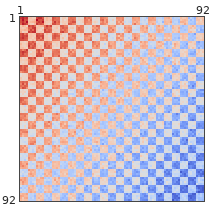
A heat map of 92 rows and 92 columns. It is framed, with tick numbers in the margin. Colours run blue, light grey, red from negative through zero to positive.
Ninth with the lowest average: bottom right. Ninth with the highest average: top left. Average level on the scale: 50%. Slope: up to the top left. Grain: checkered.
